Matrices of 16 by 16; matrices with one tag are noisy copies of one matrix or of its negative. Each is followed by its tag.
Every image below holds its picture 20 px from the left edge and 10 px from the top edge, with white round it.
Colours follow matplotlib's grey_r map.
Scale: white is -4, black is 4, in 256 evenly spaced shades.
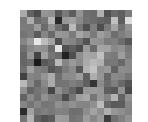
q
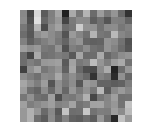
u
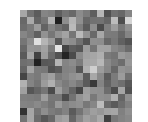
q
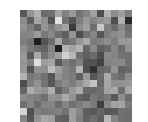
q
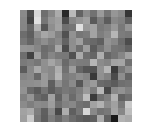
u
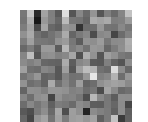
u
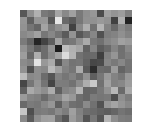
q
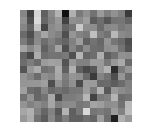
u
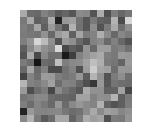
q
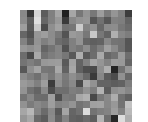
u
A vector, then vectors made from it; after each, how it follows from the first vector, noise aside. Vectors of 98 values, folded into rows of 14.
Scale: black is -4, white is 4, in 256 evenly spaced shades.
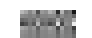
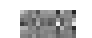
copied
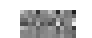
copied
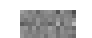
shrunk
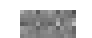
shrunk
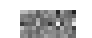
copied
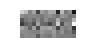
copied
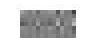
shrunk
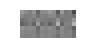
shrunk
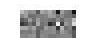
copied
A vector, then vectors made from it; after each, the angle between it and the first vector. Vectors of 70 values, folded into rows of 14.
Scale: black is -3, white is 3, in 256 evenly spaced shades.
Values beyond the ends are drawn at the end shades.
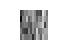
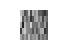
partly opposed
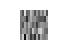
orthogonal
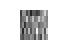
partly aligned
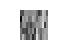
nearly parallel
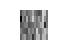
nearly parallel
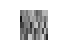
partly aligned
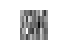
partly opposed
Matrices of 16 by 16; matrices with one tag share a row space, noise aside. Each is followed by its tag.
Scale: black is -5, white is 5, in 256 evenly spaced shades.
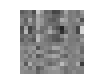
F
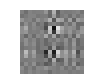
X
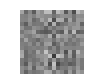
X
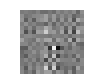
X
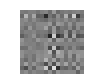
X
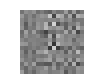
X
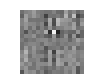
X
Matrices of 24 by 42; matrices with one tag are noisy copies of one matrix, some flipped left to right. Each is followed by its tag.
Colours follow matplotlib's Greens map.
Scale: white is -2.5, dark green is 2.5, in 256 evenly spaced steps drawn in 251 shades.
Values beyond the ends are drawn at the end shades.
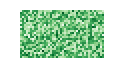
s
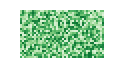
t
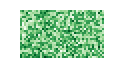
t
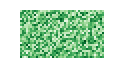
s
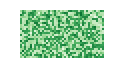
t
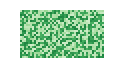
s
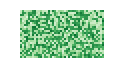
t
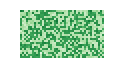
t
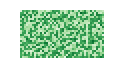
s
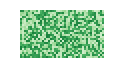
t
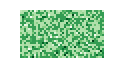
s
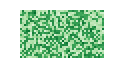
t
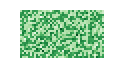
s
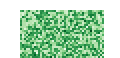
t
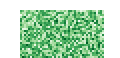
t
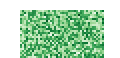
t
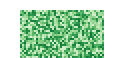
t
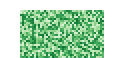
s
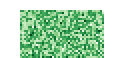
t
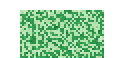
s
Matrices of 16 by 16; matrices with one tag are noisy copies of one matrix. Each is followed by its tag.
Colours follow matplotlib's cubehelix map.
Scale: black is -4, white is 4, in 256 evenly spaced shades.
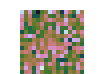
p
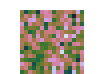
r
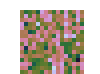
r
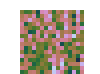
r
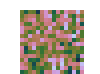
r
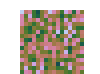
p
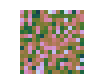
p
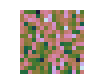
r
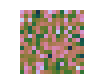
p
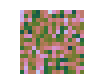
p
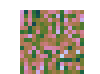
p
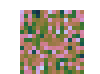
p
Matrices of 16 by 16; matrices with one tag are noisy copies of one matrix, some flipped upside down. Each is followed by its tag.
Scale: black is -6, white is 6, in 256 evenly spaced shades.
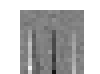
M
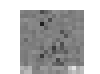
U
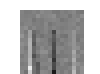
M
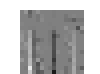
M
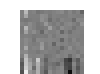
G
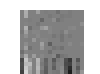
G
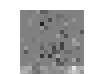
U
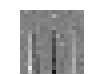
M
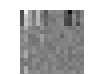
G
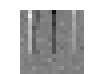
M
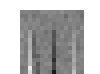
M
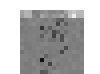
U
